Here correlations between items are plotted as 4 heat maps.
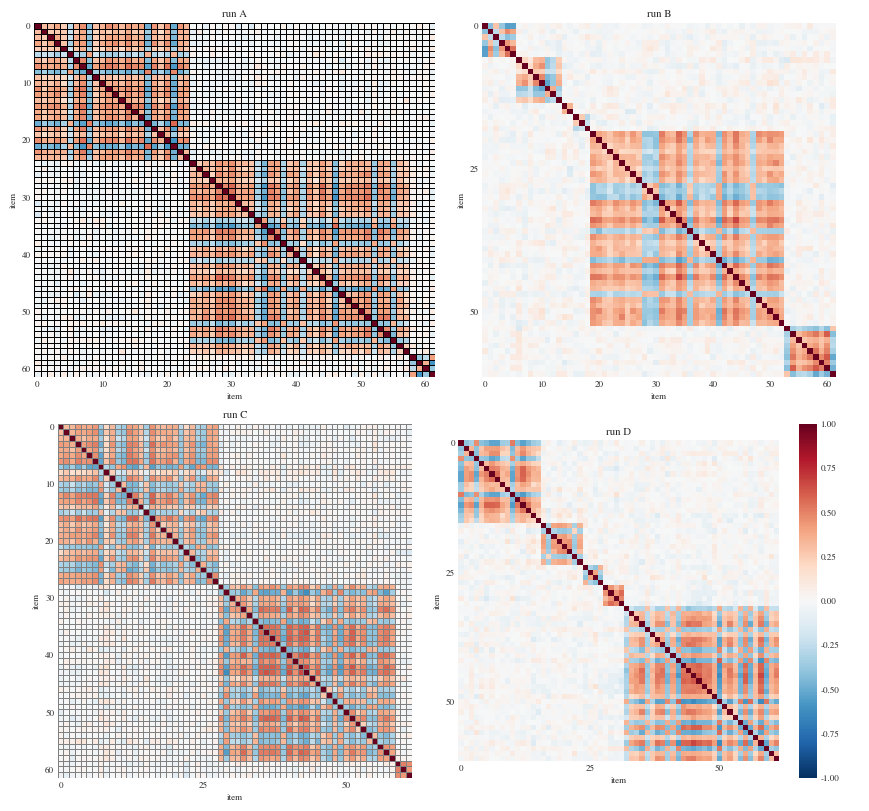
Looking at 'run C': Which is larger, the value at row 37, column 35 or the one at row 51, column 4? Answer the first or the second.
the first
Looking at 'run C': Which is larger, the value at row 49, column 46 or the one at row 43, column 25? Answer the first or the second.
the first
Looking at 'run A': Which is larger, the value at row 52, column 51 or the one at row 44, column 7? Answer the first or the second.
the second
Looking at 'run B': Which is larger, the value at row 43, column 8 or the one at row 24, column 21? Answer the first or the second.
the second
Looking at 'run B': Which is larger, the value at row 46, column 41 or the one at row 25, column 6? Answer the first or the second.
the second
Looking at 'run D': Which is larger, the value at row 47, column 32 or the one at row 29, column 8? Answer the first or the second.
the second
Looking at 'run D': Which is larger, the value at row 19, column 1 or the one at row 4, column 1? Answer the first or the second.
the second
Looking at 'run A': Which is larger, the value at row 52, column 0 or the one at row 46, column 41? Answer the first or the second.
the second
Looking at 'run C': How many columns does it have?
62
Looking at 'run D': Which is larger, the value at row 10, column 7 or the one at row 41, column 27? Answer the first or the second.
the second
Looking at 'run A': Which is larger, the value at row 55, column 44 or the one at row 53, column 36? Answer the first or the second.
the second
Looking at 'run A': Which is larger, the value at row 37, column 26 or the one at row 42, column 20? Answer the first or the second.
the first
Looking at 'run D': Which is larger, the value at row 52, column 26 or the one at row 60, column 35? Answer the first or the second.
the second
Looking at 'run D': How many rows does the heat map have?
62
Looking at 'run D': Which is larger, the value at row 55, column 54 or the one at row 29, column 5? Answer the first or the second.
the second
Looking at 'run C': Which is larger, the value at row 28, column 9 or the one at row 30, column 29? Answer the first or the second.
the first
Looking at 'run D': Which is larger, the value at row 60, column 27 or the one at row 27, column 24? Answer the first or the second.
the second
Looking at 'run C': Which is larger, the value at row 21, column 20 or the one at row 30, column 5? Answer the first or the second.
the second
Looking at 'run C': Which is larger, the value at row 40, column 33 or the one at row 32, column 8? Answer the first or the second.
the first
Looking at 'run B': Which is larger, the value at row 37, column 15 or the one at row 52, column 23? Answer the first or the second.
the second
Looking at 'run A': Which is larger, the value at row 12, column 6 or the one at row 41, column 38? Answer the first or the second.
the first
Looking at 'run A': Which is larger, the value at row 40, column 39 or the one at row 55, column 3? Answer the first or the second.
the first
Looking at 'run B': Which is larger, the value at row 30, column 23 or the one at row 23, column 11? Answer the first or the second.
the second
